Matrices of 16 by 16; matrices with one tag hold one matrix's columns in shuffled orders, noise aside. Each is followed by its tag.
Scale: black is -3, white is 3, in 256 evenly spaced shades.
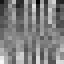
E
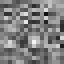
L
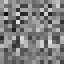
L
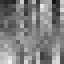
E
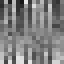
E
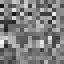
L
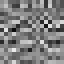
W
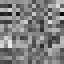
L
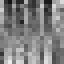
E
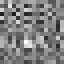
L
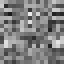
L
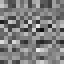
W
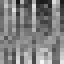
E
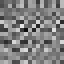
W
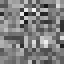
L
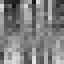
E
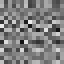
W
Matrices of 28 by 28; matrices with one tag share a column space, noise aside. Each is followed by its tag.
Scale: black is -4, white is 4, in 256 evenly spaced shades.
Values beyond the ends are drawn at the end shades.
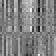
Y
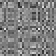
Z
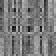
Y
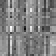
Y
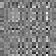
Z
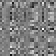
Z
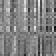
Y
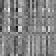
Y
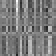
Y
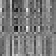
Y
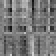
Y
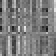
Y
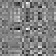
Z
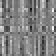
Y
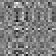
Z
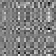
Z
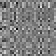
Z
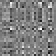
Z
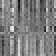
Y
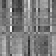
Y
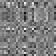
Z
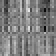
Y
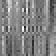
Y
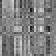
Y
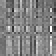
Y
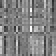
Y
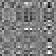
Z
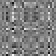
Z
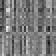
Y
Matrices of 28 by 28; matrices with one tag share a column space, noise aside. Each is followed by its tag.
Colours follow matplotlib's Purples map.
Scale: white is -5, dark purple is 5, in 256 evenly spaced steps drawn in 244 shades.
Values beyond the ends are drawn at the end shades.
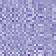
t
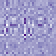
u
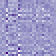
t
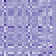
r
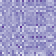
r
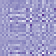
t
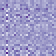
t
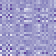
t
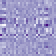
u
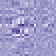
u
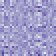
r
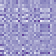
t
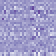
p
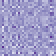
r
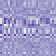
u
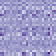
p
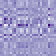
u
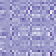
p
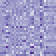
r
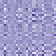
t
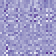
t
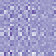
p
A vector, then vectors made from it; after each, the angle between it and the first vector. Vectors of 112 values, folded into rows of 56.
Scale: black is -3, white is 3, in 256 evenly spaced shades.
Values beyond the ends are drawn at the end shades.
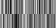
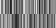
nearly parallel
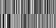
orthogonal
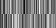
nearly opposite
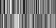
nearly opposite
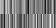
orthogonal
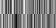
nearly parallel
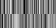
nearly opposite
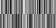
nearly parallel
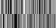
nearly parallel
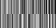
orthogonal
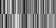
nearly opposite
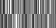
nearly opposite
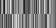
nearly opposite
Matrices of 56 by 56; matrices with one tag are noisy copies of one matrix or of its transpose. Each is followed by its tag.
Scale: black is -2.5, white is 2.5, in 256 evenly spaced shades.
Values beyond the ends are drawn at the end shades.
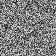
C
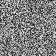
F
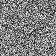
C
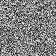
F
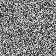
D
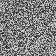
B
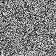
C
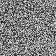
B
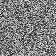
C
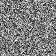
D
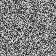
D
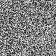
B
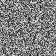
D
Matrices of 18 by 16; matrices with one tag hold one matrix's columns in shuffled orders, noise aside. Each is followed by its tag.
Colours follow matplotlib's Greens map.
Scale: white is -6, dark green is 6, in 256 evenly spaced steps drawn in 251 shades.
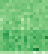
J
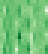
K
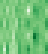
K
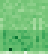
J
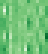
K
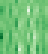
K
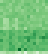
J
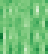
K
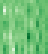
K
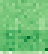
J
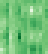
K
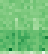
J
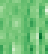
K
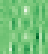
K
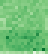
J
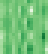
K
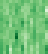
K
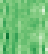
K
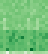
J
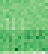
J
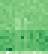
J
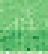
J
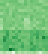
J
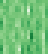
K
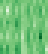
K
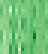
K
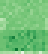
J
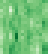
K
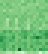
J
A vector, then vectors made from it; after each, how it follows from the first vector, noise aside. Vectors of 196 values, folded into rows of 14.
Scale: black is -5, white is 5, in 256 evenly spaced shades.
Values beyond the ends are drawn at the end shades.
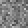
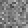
reversed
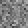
negated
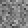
negated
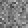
reversed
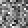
scaled up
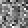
scaled up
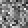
scaled up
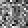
scaled up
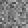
reversed
